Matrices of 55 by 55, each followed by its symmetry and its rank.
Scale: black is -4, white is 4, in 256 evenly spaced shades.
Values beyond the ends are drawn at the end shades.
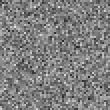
neither, full rank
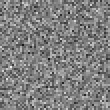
neither, full rank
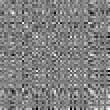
symmetric, rank three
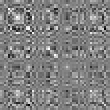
symmetric, rank three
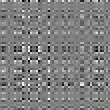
neither, rank two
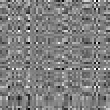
neither, rank three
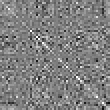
symmetric, rank five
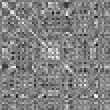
symmetric, rank five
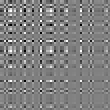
symmetric, rank one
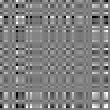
symmetric, rank one
